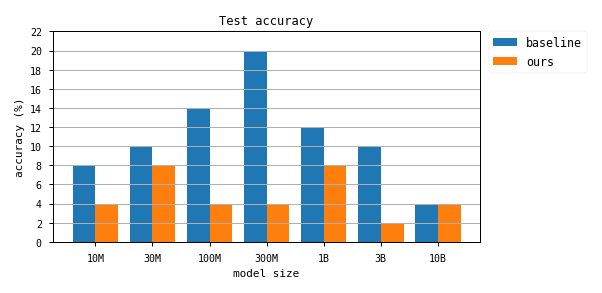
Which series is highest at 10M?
baseline
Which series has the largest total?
baseline
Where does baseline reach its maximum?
300M
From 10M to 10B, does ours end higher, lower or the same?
the same
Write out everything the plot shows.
Title: Test accuracy
x-axis: model size, ticks 10M 30M 100M 300M 1B 3B 10B
y-axis: accuracy (%), ticks 0 2 4 6 8 10 12 14 16 18 20 22
Legend: baseline, ours
Values:
baseline: 8 10 14 20 12 10 4
ours: 4 8 4 4 8 2 4
